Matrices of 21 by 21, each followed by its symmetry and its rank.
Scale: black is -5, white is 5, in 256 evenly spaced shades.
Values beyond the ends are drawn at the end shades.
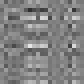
neither, rank two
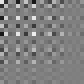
symmetric, rank one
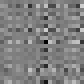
neither, rank two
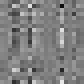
neither, rank two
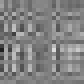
neither, rank two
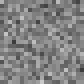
neither, full rank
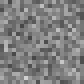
neither, full rank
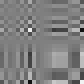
symmetric, rank one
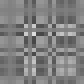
symmetric, rank one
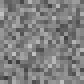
neither, full rank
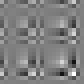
symmetric, rank one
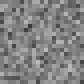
neither, full rank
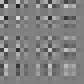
symmetric, rank one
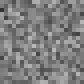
neither, full rank
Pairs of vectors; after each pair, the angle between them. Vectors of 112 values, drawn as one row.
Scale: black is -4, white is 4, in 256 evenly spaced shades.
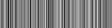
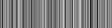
orthogonal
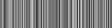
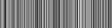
partly aligned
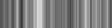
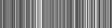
partly aligned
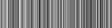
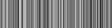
nearly parallel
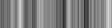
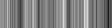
nearly opposite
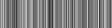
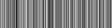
nearly parallel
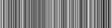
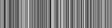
orthogonal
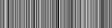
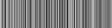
partly opposed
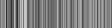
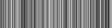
partly opposed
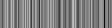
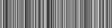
partly opposed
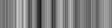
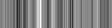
nearly opposite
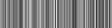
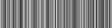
nearly parallel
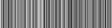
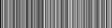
nearly opposite
